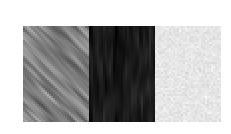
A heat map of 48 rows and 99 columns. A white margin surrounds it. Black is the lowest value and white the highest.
The table splits into one row of 3 panels. Panel 1,1: middling, slanting down to the right. Panel 1,2: very low, streaked downward, faint in contrast. Panel 1,3: very high, fine-grained, faint in contrast.
